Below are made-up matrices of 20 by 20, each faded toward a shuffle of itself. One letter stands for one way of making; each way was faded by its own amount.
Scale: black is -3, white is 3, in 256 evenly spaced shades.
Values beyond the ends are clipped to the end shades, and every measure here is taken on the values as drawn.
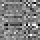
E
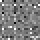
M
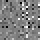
M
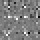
M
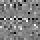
E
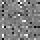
M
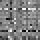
E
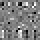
E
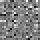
M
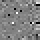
M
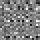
E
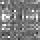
E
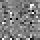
M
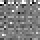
E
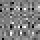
E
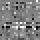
E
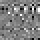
E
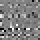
E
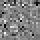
M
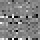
E
